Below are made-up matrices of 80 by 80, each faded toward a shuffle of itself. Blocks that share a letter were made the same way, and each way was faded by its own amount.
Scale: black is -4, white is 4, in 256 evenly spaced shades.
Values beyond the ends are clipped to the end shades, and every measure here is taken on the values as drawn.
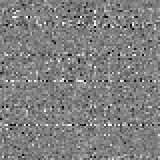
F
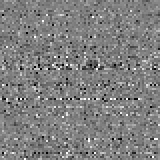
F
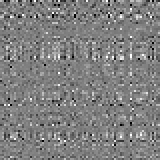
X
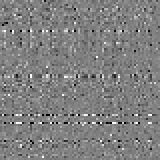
X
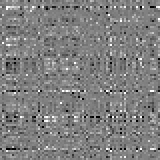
X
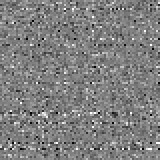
F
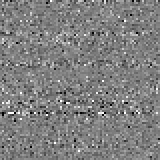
F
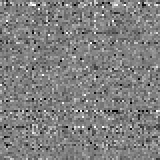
F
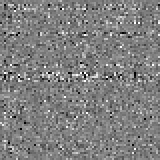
F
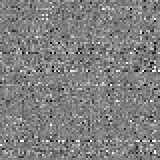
F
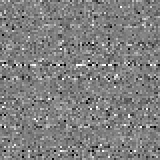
F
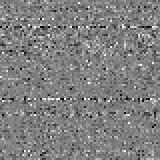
F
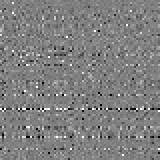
X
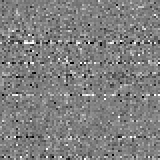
F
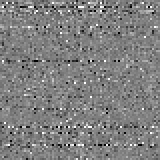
F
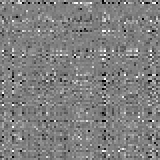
X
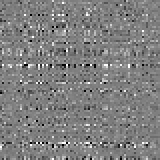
X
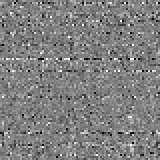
F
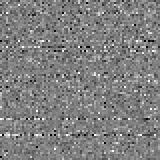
F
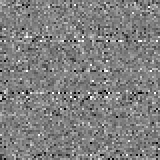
F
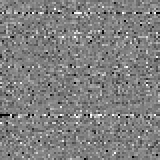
F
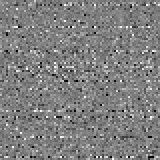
F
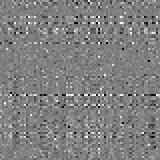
X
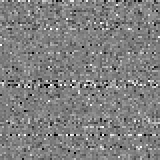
F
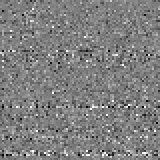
F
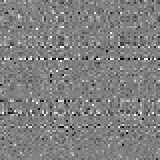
X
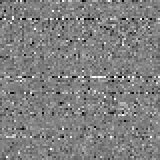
F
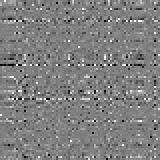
X
